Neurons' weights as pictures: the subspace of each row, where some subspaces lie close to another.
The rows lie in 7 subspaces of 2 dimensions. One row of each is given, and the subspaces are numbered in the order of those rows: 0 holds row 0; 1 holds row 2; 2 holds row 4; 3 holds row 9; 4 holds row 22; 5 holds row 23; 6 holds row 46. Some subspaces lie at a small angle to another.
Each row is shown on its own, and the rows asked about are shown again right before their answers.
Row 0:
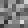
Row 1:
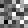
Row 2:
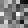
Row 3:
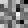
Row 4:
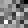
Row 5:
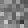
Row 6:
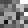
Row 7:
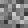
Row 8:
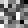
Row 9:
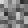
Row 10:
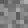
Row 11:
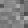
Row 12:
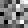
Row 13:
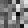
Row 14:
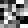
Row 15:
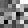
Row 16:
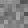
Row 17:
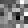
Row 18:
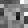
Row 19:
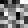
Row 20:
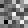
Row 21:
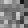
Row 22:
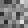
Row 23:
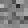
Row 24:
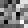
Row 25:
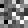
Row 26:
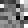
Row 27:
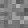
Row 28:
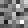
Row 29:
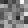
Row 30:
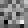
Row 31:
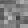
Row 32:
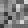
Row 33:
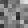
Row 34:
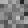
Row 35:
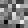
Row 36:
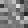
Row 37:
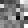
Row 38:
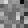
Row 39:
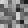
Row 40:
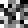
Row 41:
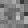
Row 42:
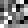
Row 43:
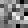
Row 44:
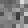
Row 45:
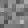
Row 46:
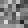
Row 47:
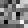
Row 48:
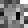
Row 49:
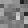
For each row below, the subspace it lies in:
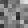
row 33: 0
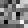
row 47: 6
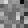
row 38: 4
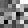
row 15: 2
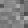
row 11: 5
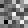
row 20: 2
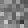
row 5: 4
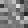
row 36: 5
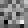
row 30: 4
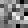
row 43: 6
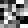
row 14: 0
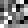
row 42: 3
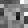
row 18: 1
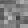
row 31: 0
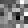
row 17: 6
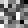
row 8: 0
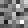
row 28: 1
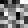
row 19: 3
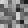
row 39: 3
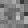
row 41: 1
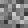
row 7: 6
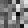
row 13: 5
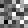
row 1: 2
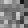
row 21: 4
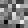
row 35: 6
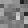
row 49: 1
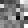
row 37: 5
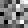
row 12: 1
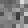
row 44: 6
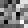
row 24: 6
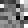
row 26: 5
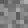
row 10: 3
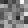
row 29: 4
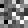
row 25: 2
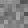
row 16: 2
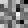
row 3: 3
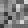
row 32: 3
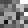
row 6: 2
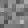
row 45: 0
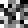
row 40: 0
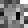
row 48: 1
